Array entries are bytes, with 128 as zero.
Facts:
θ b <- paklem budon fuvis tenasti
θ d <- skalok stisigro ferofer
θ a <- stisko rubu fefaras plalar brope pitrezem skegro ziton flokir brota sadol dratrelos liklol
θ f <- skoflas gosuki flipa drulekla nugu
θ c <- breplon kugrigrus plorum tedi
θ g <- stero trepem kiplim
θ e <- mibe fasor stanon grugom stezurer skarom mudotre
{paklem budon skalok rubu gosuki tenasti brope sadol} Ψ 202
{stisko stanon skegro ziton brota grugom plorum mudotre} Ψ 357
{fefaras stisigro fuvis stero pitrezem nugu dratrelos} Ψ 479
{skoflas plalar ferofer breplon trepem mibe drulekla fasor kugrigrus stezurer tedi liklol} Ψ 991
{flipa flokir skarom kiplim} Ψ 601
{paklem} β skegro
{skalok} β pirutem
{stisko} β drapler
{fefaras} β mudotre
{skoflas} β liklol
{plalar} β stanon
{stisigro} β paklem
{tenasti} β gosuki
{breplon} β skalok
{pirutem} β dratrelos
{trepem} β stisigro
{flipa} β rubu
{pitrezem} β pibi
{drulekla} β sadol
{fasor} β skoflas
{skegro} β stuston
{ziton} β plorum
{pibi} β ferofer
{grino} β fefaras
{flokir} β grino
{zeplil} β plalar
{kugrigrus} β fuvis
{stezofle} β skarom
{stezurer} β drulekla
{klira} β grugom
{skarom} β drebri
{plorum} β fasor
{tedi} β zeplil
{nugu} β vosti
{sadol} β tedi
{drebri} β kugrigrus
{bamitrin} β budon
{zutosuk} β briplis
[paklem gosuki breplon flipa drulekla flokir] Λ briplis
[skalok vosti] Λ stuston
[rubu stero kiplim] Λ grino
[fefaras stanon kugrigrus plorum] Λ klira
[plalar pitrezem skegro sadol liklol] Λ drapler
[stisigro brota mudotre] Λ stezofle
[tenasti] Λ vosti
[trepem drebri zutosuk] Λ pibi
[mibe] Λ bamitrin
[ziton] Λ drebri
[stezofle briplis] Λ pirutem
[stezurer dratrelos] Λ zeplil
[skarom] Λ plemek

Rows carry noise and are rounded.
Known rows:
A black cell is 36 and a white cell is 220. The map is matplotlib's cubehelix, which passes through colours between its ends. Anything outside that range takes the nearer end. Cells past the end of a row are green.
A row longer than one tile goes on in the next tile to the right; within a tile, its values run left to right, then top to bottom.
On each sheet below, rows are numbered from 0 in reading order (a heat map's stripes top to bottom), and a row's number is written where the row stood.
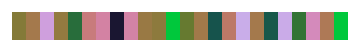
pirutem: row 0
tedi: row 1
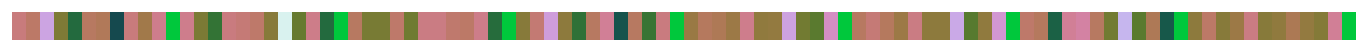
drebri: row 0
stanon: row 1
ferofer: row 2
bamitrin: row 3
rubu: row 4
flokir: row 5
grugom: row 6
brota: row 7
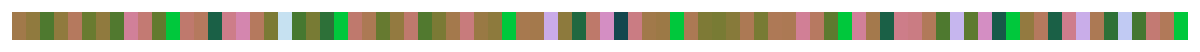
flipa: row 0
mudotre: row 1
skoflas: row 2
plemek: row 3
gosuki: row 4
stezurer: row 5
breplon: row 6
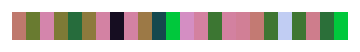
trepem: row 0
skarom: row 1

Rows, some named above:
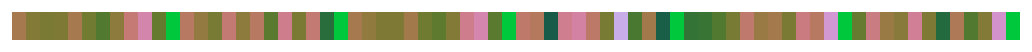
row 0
drulekla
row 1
stisigro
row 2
drulekla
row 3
grugom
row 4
budon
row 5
sadol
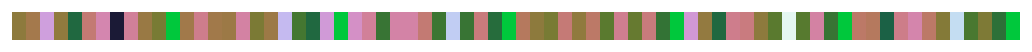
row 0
pirutem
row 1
fefaras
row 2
skarom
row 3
stisigro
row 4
fasor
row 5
mudotre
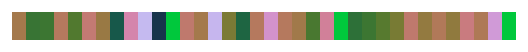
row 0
skalok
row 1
grino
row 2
budon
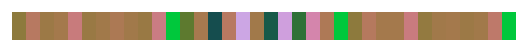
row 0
dratrelos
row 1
tedi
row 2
dratrelos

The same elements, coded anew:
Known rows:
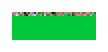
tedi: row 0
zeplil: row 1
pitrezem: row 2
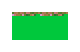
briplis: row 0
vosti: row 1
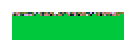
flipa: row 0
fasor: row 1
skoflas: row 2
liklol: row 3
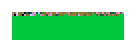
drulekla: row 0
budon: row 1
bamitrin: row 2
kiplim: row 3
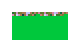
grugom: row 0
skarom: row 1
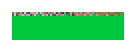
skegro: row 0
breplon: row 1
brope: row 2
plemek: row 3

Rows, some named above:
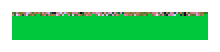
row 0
mibe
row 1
plalar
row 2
zeplil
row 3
kugrigrus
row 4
drebri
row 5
tedi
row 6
ziton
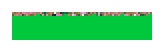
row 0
skalok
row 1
plorum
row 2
skarom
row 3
dratrelos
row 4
paklem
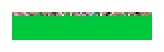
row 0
stisigro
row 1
sadol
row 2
skegro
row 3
stanon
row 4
zeplil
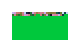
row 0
trepem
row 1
gosuki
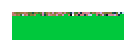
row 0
stezofle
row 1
fefaras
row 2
stezurer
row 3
gosuki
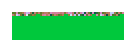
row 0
skarom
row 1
ferofer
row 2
kugrigrus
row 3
mudotre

